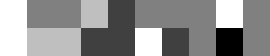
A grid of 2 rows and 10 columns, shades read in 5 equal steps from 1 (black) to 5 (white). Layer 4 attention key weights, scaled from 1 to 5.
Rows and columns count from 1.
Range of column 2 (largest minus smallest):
1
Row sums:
34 31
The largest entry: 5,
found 4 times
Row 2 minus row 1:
0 1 1 -2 0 2 -1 0 -4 0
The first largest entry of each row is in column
1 1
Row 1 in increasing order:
2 3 3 3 3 3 3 4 5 5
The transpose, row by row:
5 5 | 3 4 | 3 4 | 4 2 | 2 2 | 3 5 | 3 2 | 3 3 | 5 1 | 3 3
